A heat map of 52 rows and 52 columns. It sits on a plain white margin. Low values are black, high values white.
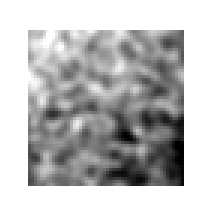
Ninth with the highest average: top left. Stripes: none. Slope: up to the top left. Mirror symmetry: none. Lone odd cells: none. Average level on the scale: 50%.
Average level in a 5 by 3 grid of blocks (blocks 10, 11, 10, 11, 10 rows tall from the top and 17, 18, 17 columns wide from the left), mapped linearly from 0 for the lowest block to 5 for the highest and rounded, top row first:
5 4 3 / 4 4 2 / 3 2 2 / 2 2 1 / 2 1 0
